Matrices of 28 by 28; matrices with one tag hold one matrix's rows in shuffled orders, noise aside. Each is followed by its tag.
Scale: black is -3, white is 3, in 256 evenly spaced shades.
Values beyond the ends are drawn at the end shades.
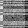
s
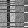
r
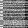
s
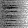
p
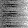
p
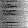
p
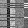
r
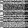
s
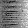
p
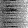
p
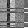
r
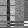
r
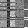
r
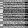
s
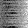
p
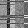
r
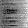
p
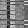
r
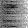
p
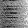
p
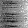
p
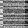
s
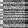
s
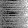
p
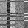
r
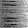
p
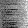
p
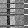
r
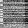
s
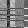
r
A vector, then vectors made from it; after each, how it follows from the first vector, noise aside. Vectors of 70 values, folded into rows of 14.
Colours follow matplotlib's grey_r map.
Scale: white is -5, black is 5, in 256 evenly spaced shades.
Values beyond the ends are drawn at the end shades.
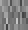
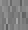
shrunk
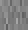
shrunk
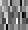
scaled up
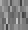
copied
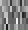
scaled up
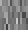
copied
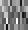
scaled up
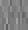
shrunk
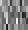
scaled up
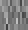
copied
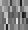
scaled up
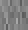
shrunk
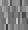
copied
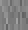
shrunk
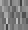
copied
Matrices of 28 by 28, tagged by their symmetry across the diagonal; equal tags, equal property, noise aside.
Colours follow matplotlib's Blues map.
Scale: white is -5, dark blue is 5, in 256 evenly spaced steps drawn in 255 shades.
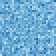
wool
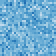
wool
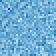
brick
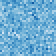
wool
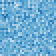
wool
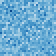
brick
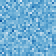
wool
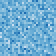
wool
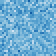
wool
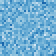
brick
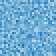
wool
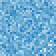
brick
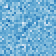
brick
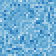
brick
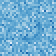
brick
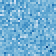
brick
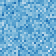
brick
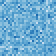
brick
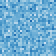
wool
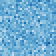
wool
